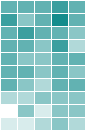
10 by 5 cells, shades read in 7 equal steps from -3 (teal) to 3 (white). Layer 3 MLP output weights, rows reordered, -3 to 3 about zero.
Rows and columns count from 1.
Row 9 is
3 0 2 0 0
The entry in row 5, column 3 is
0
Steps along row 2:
up down down up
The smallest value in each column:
-2 -2 -1 -3 -1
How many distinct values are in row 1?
2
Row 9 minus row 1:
4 1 3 2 1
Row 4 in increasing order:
-2 -1 -1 0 1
